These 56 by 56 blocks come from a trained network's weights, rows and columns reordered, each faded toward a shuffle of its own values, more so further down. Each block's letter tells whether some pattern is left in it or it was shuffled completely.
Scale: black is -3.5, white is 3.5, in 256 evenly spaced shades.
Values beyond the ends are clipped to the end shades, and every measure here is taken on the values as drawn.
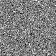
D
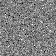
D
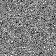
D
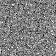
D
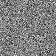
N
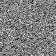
D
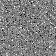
D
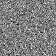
D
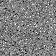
D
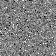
D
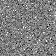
D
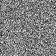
N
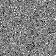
D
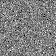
D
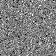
D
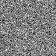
D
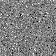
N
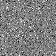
N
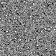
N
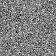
N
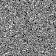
D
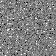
N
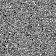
D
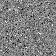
D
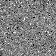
D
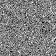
D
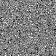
N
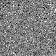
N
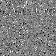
N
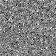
D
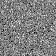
D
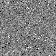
N
